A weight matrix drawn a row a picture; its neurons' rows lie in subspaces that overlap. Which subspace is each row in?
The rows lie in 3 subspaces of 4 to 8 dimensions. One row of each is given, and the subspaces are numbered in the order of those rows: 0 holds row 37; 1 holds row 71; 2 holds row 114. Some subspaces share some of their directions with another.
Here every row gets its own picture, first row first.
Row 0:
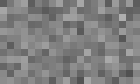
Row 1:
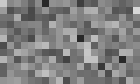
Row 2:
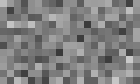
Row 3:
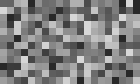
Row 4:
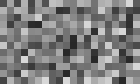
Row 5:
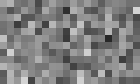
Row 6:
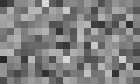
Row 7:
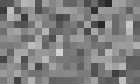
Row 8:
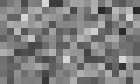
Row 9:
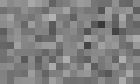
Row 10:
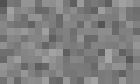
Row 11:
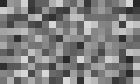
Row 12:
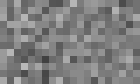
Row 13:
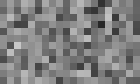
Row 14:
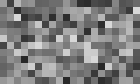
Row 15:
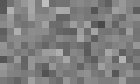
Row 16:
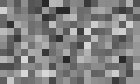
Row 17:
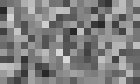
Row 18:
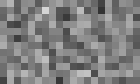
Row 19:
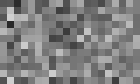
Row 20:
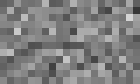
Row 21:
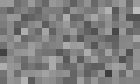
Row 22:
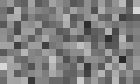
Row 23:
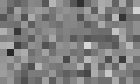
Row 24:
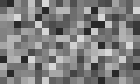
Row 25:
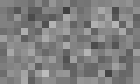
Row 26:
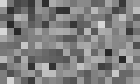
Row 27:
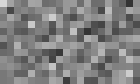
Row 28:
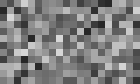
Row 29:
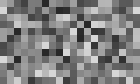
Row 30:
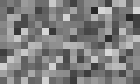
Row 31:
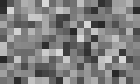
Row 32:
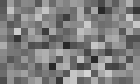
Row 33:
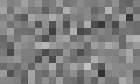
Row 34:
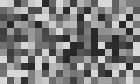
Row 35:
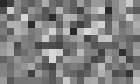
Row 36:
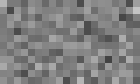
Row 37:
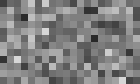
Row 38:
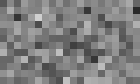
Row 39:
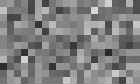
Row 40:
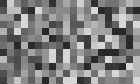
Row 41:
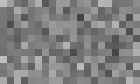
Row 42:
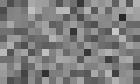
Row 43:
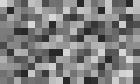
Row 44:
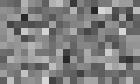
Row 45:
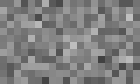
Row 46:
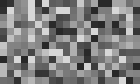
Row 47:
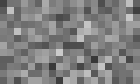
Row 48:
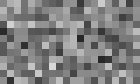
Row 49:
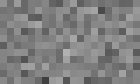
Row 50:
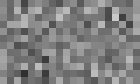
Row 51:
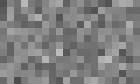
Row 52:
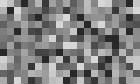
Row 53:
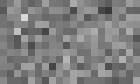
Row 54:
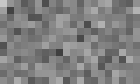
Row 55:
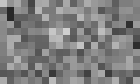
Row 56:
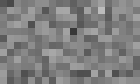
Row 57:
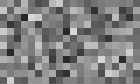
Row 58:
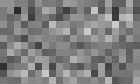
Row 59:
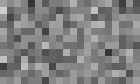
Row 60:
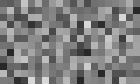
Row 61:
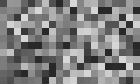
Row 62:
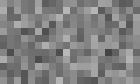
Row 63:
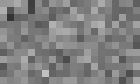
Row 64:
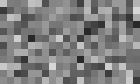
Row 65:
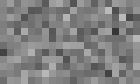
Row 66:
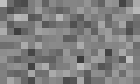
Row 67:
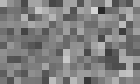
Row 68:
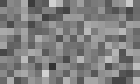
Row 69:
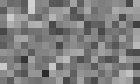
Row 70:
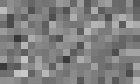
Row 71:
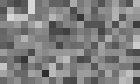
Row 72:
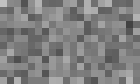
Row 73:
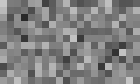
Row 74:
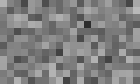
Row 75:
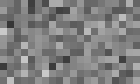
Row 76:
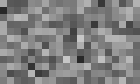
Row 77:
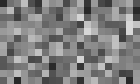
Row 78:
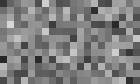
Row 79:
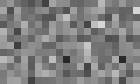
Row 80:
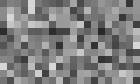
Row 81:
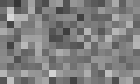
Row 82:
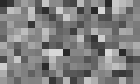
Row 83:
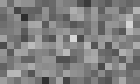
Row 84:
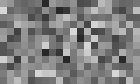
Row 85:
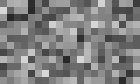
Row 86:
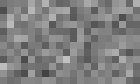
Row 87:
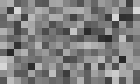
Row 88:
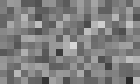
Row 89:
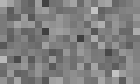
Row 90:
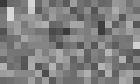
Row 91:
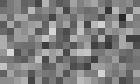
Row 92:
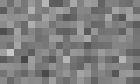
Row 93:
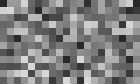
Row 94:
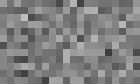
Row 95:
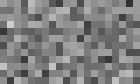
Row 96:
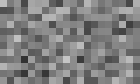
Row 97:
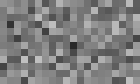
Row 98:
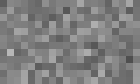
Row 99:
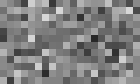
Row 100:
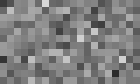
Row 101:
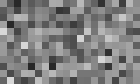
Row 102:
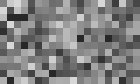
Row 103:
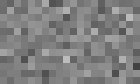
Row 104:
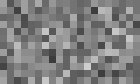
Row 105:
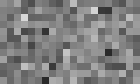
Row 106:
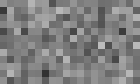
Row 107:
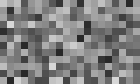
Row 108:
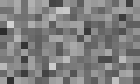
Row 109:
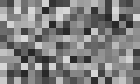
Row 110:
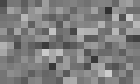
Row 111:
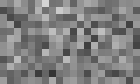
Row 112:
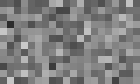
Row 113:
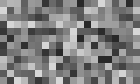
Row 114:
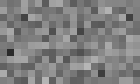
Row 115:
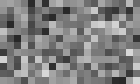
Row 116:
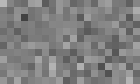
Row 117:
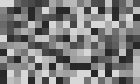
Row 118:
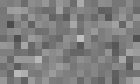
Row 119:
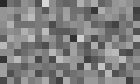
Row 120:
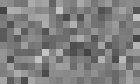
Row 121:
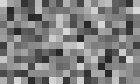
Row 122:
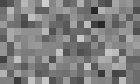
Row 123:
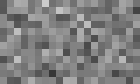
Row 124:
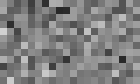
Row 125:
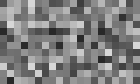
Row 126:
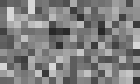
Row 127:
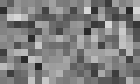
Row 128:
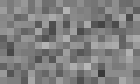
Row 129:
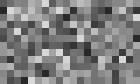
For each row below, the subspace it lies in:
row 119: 0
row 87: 2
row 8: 0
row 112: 1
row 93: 1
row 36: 2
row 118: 0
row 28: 0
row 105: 0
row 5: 2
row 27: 2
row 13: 2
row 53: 0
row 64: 0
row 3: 2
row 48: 1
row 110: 2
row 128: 2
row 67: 2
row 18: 2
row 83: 0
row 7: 0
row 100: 0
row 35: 2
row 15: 1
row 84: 1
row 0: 2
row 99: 0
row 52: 0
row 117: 2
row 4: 0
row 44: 0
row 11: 1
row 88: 0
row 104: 2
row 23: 2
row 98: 2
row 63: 1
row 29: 1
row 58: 2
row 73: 0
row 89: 0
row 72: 0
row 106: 0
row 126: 1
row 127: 0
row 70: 0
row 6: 0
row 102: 1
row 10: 2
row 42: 2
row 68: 0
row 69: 1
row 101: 1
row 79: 2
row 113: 1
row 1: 0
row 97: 0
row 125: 1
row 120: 0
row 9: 2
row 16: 1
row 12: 2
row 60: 2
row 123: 1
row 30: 0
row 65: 2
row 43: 2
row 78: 0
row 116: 0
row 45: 0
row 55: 1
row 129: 0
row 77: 0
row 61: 0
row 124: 1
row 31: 1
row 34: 0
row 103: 0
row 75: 1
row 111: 1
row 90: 1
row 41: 0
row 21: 2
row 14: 0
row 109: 2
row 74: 1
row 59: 2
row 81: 1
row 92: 2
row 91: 2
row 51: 0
